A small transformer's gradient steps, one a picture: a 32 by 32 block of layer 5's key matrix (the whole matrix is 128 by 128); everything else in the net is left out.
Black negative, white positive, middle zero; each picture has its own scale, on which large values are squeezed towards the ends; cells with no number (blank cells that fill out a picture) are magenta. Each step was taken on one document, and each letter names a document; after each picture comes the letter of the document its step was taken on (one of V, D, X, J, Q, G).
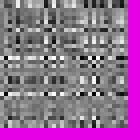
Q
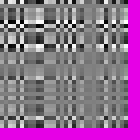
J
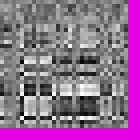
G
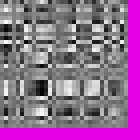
G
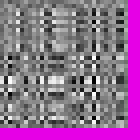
Q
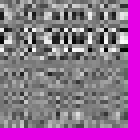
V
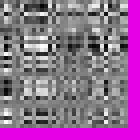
G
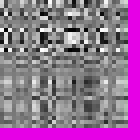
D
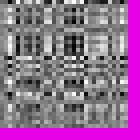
Q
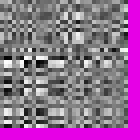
V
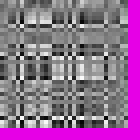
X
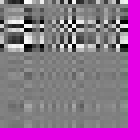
J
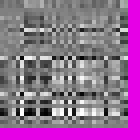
X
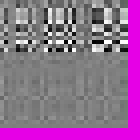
D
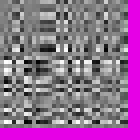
V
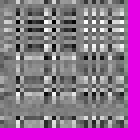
Q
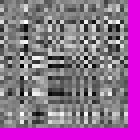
G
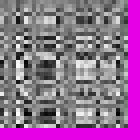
G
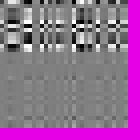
J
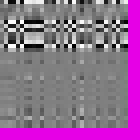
J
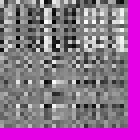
Q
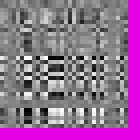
X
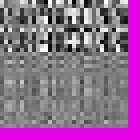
D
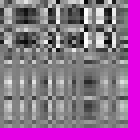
D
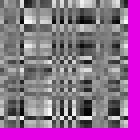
X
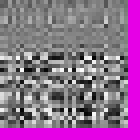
X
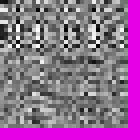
G
